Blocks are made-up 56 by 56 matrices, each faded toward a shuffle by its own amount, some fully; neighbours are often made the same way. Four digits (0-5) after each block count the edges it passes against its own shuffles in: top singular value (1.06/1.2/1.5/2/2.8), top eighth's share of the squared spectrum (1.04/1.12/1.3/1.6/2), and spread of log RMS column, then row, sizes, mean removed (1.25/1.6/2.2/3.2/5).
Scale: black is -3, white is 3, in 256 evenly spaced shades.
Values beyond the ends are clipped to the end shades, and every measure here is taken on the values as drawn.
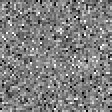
0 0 0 0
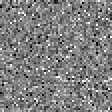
1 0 0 0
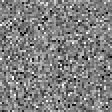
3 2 0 0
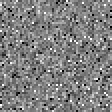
1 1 0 0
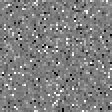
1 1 0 0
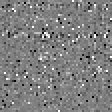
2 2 0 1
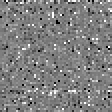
3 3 1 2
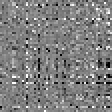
4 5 3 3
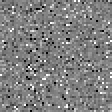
2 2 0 1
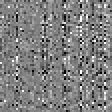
4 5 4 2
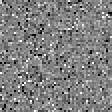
2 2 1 0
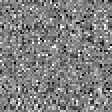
3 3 0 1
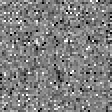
3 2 1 1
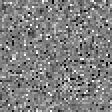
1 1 0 0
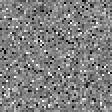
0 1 0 0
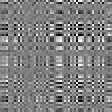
5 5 4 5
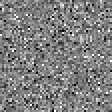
3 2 1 0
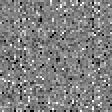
3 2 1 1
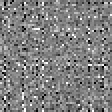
4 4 3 2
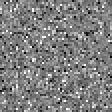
1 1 0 0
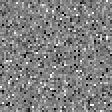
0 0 0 0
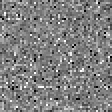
1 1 1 1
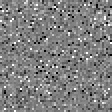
0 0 0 1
